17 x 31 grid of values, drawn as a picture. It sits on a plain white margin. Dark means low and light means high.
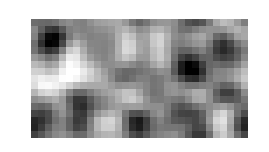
Average level on the scale: 50%. Histogram: bell-shaped. Mirror symmetry: none. Grain: blotchy.
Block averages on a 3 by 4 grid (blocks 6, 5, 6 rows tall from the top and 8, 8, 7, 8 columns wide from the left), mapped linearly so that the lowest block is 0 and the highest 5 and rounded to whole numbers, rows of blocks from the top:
1321
5211
0211
